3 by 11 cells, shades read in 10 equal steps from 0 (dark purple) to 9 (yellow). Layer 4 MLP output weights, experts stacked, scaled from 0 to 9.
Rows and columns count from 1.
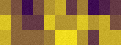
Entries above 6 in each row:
1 4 5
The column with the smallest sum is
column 3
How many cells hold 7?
5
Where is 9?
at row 3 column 6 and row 3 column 7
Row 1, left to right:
5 3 0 3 6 7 2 5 0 1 2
